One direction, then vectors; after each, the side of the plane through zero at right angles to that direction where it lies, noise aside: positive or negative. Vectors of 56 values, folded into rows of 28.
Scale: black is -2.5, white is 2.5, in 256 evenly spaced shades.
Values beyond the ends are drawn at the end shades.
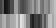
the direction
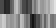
positive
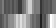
positive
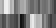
negative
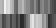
negative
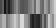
positive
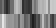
positive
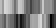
negative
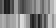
positive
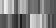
negative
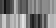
positive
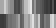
negative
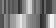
positive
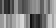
positive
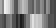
negative
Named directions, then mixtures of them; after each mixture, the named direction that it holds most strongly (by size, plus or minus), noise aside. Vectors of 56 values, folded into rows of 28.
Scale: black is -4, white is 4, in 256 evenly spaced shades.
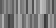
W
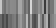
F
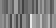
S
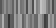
W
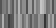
W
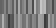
W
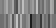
S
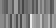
S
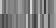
F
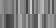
W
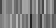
S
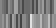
S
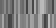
W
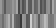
W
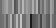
S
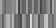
W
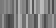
W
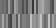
S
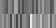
S
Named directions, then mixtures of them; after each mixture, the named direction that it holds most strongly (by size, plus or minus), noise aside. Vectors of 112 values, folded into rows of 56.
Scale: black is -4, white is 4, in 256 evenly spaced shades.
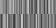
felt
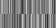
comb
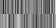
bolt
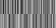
bolt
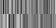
bolt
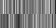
bolt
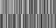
felt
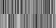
bolt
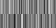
felt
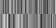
bolt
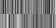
bolt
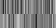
bolt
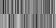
bolt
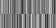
comb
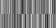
comb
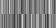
comb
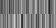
felt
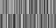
felt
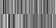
bolt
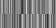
comb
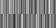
felt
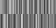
felt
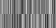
comb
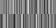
felt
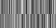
comb
